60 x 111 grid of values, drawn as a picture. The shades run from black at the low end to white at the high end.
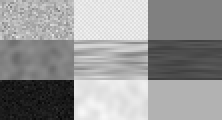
It is made of 3 by 3 panels. Panel 1,1: high, fine-grained. Panel 1,2: very high, checkered, faint in contrast. Panel 1,3: middling, flat. Panel 2,1: middling, blotchy, faint in contrast. Panel 2,2: high, streaked across. Panel 2,3: low, streaked across, faint in contrast. Panel 3,1: very low, fine-grained, faint in contrast. Panel 3,2: very high, blotchy, faint in contrast. Panel 3,3: high, flat.
